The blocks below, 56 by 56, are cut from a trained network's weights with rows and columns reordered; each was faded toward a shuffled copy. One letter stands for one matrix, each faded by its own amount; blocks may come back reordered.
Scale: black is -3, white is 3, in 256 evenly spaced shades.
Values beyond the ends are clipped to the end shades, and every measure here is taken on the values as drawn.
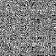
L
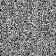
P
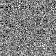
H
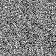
P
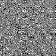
L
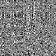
L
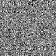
L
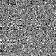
L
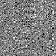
L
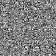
H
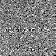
L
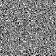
L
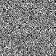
H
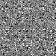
L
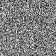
P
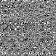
L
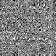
L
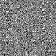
L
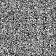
P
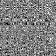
L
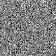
H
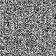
P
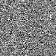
H
